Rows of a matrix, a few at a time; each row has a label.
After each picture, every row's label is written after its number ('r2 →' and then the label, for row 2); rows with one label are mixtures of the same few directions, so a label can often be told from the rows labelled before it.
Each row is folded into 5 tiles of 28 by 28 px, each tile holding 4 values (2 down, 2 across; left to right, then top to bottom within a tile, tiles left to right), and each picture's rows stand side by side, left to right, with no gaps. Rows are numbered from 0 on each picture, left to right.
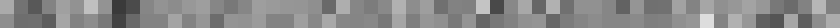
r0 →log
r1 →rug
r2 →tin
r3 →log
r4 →log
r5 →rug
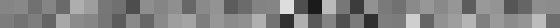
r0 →log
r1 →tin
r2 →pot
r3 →tin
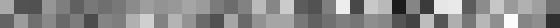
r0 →pot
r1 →rug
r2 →log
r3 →pot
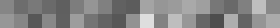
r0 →rug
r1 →rug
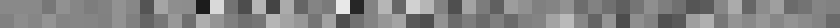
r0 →tin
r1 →log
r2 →log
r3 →pot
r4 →rug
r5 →pot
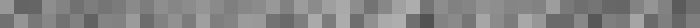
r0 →pot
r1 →rug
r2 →rug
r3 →rug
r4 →rug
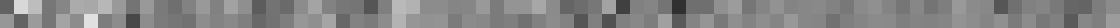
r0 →pot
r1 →log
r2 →log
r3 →tin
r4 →tin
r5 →pot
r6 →log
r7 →pot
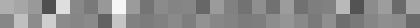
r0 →tin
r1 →log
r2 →log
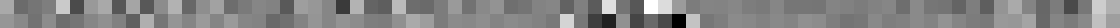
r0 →log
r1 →pot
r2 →log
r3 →pot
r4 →tin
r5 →tin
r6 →tin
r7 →log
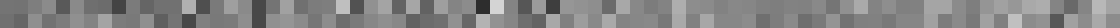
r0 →tin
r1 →tin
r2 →log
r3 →log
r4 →tin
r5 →rug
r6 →pot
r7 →rug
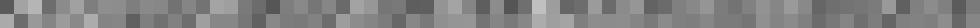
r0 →pot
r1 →log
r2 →log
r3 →log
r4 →pot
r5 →log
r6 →tin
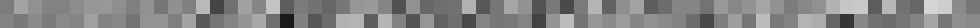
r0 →pot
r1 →log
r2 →rug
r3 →tin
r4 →pot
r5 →rug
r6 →pot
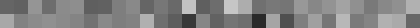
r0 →pot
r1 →tin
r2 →rug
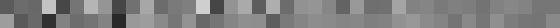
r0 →tin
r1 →log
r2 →log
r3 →rug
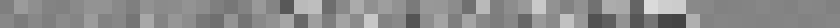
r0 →pot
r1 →rug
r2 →pot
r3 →tin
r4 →tin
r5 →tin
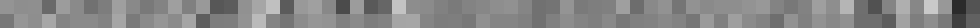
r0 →tin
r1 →log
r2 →log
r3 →log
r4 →log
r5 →rug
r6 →log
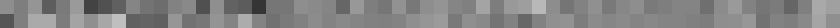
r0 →tin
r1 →tin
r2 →log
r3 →tin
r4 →pot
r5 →log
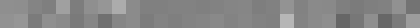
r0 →tin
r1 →rug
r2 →rug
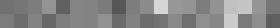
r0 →tin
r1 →pot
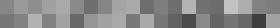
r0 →rug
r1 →tin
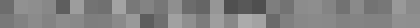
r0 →log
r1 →tin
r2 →log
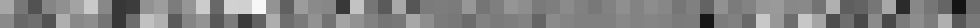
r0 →log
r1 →tin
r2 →log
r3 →tin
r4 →log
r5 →rug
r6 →tin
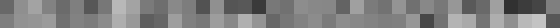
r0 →log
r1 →tin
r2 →log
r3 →tin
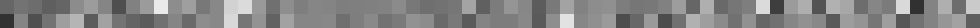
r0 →rug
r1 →pot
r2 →rug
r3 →tin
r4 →rug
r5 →log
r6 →log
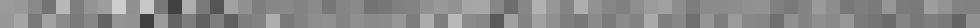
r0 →tin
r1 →pot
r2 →tin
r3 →rug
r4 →pot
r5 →rug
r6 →tin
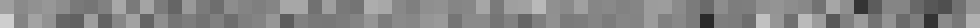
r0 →rug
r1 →pot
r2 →pot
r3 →tin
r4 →pot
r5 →rug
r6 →pot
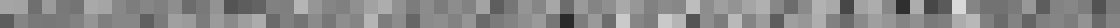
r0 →pot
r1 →tin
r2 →pot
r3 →log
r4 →rug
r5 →rug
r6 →log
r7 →tin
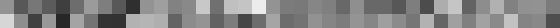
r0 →rug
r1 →tin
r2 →tin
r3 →pot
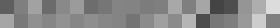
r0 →pot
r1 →log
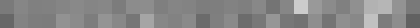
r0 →rug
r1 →rug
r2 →pot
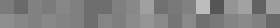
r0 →pot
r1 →log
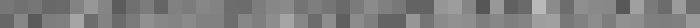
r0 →rug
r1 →pot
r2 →rug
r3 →log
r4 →log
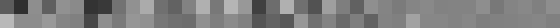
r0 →pot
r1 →log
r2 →pot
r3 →log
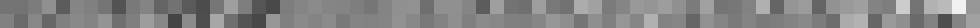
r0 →tin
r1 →rug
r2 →log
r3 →log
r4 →pot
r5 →log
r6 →tin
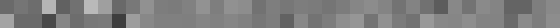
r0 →tin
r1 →log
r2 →rug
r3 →pot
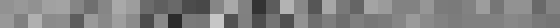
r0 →rug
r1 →rug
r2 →pot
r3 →log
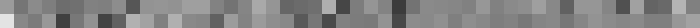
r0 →rug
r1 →rug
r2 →tin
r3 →tin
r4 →log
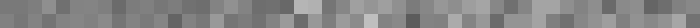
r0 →tin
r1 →rug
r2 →pot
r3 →rug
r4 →tin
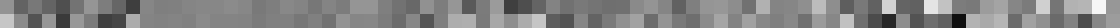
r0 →rug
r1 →log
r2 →log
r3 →tin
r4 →rug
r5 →tin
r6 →tin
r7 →tin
